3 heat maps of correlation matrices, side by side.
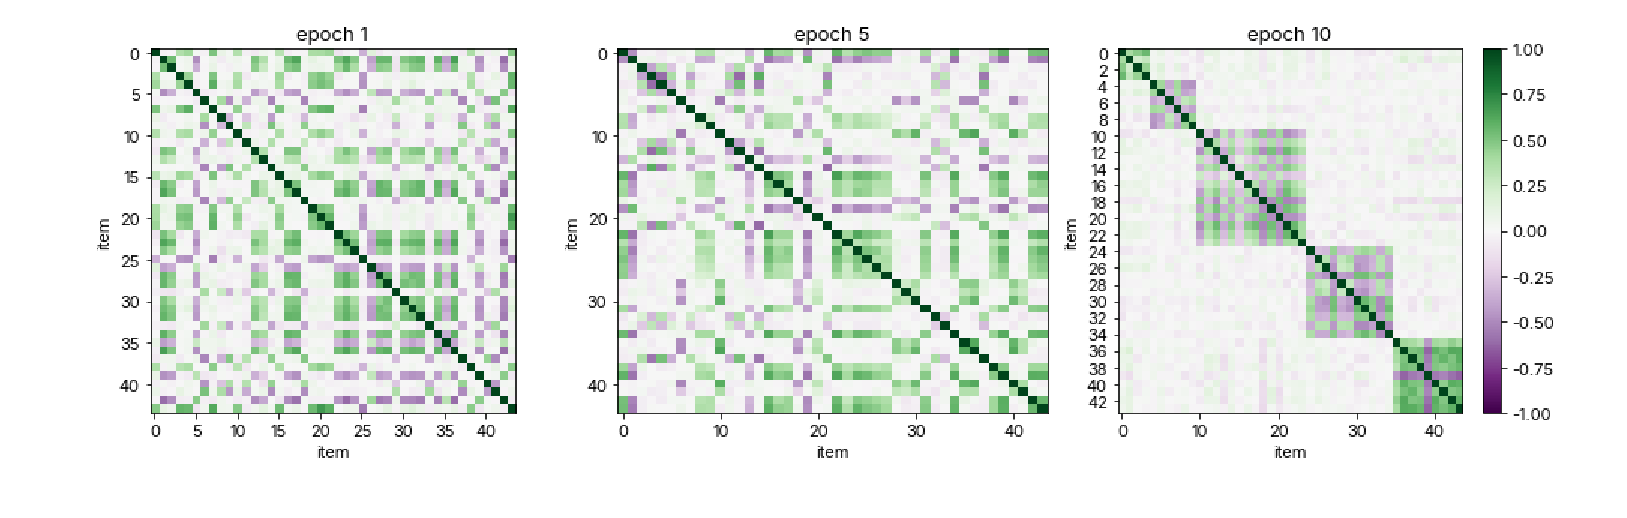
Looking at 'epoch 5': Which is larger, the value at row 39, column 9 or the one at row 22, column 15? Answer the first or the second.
the second
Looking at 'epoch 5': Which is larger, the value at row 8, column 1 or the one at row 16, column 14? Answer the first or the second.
the second
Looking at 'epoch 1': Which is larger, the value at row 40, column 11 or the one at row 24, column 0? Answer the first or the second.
the first
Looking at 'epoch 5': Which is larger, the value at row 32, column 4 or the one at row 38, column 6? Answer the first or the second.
the first
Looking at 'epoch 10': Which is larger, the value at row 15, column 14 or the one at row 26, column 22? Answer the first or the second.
the second
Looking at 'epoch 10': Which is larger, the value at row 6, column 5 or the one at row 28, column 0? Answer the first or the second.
the second
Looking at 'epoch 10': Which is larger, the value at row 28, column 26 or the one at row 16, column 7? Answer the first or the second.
the first
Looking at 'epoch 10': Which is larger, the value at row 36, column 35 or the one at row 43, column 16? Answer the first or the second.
the first
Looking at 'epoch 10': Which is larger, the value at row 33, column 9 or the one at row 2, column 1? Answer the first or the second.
the second
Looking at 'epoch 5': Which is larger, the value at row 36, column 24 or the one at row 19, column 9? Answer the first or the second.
the first
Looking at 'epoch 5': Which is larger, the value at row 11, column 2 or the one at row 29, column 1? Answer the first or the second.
the second
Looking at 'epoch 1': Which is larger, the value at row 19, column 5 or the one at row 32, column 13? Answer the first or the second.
the second
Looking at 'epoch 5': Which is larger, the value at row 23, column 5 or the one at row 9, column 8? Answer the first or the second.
the second
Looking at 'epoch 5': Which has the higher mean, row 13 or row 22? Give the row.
22
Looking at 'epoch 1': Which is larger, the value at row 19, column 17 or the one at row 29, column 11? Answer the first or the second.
the first
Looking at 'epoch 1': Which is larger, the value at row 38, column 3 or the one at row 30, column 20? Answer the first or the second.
the first
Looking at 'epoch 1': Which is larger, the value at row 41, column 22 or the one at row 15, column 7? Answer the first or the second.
the second
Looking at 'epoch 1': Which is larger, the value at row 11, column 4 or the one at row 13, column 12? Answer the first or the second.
the second
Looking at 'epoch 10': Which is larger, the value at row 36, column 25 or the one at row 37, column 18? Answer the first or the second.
the first
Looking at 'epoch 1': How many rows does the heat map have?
44
